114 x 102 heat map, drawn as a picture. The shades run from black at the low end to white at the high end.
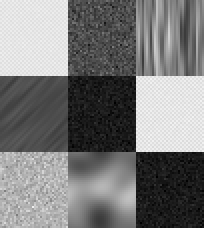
The table splits into 3 rows of 3 panels. Panel 1,1: very high, checkered, faint in contrast. Panel 1,2: low, fine-grained. Panel 1,3: middling, streaked downward, strong in contrast. Panel 2,1: low, slanting up to the right, faint in contrast. Panel 2,2: very low, fine-grained, faint in contrast. Panel 2,3: very high, checkered, faint in contrast. Panel 3,1: high, fine-grained. Panel 3,2: middling, smooth, strong in contrast. Panel 3,3: very low, fine-grained, faint in contrast.
